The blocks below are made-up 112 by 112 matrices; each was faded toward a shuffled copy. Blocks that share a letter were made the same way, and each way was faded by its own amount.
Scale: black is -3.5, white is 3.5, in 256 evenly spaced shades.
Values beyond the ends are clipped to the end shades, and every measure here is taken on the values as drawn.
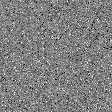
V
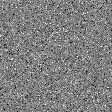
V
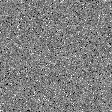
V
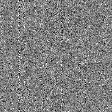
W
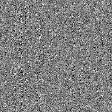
W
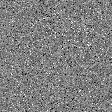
V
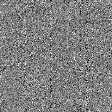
W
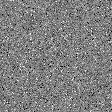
V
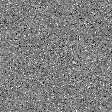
V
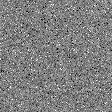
V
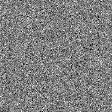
W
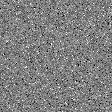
V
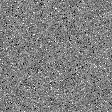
V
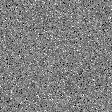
V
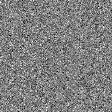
W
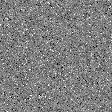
V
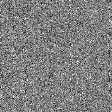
W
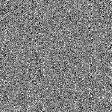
W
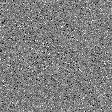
V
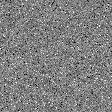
V
